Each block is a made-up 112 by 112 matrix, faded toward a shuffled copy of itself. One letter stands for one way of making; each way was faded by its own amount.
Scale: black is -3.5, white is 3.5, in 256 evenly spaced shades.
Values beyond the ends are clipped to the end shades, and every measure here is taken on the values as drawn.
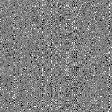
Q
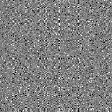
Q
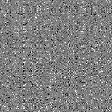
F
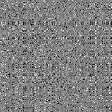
F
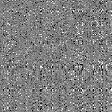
Q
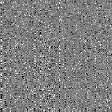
Q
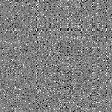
F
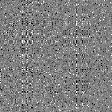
Q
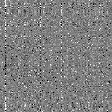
Q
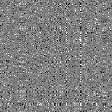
F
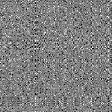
F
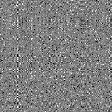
F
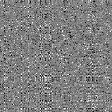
Q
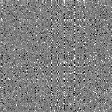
Q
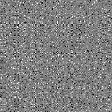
F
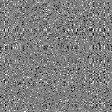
F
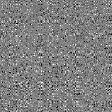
Q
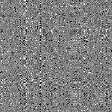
Q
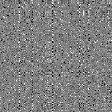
Q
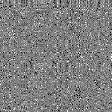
F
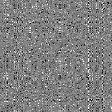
Q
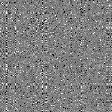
Q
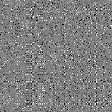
F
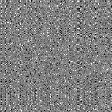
Q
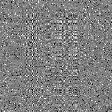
F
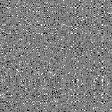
F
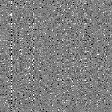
Q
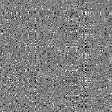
Q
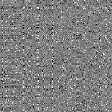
F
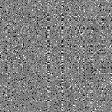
F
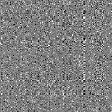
Q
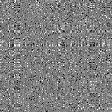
F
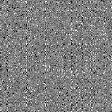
Q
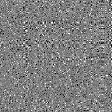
F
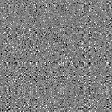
F
